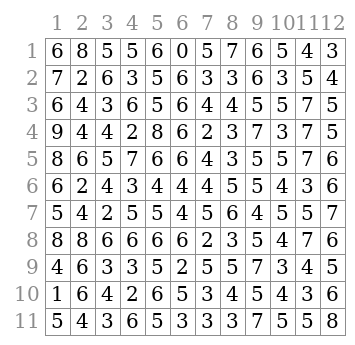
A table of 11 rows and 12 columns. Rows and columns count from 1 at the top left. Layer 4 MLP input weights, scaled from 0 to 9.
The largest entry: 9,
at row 4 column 1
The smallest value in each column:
1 2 2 2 4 0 2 3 4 3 3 3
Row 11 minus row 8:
-3 -4 -3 0 -1 -3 1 0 2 1 -2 2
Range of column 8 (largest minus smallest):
4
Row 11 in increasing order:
3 3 3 3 4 5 5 5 5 6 7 8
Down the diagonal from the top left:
6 2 3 2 6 4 5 3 7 4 5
